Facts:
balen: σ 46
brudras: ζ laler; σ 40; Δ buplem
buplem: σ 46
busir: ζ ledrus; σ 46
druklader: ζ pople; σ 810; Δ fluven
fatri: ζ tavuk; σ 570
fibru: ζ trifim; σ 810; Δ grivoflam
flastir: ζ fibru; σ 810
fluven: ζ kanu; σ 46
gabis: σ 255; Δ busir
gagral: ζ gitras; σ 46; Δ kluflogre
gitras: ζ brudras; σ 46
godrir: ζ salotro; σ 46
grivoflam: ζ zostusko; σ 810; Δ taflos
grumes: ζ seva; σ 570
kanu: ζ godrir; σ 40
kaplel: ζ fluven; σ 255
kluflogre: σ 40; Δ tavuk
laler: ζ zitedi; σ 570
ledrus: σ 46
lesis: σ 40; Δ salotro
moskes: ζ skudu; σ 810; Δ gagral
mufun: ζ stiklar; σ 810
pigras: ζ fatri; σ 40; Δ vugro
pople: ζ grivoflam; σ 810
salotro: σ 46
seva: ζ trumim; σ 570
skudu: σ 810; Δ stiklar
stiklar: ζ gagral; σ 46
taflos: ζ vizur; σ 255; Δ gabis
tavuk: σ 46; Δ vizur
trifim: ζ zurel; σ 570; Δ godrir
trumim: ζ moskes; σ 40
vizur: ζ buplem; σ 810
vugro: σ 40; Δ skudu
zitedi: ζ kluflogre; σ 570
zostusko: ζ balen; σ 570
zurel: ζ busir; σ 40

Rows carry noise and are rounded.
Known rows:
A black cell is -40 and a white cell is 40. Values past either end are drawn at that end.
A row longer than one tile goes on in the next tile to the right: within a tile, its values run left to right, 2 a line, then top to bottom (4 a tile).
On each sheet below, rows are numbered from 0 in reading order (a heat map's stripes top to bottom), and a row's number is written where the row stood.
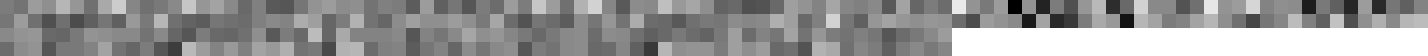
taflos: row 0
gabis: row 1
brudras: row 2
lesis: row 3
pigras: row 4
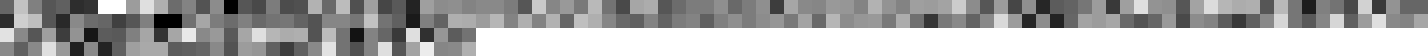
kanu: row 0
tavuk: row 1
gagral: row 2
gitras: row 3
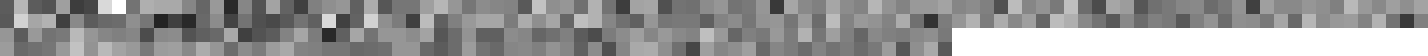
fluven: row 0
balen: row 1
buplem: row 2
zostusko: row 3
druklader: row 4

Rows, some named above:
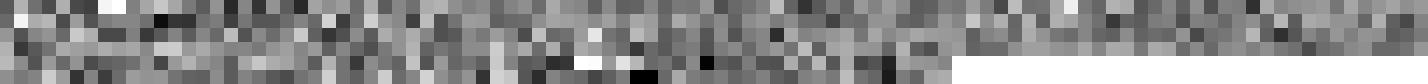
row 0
godrir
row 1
grumes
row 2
salotro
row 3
seva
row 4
salotro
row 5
grumes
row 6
stiklar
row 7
kanu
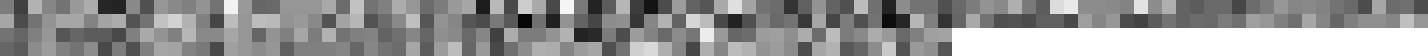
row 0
moskes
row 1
zurel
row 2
kaplel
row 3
mufun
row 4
moskes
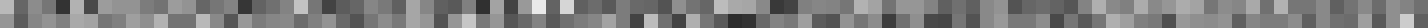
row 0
zitedi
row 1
busir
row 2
mufun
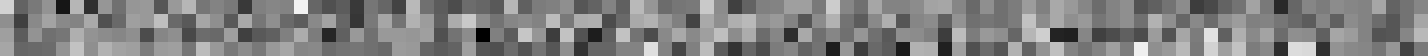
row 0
laler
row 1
skudu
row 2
fatri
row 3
zostusko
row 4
fibru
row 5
trumim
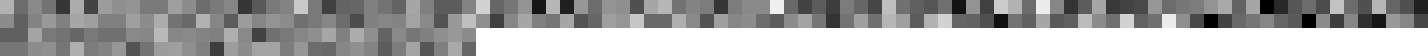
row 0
zitedi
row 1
laler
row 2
trifim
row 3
vizur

